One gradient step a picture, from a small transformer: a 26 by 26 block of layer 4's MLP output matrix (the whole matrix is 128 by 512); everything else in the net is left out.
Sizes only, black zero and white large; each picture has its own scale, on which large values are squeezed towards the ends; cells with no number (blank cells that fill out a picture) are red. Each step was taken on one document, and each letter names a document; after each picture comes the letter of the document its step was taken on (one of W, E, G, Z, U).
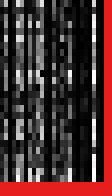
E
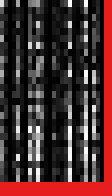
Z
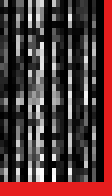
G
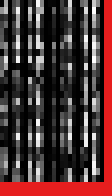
Z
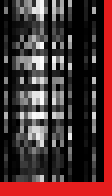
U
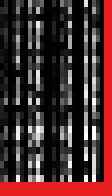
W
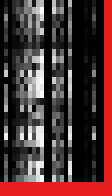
U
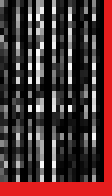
G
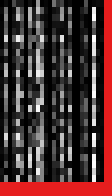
E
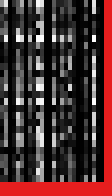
G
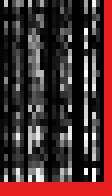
W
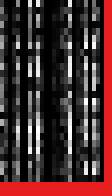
Z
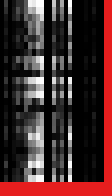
U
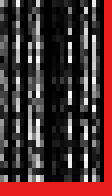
Z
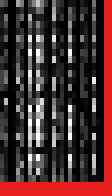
G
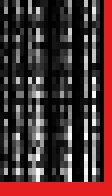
W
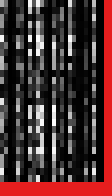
G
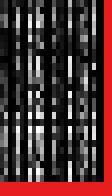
Z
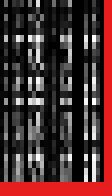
W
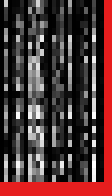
W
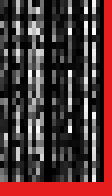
W
